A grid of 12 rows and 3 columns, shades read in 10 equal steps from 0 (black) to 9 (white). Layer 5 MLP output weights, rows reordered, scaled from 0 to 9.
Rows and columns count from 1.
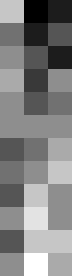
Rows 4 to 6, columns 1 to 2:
6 2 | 5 3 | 5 5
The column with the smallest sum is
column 2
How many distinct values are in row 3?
3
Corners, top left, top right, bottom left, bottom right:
7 1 5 6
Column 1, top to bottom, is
7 4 5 6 5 5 3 4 3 5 3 5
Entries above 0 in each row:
2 3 3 3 3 3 3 3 3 3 3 3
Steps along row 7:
up up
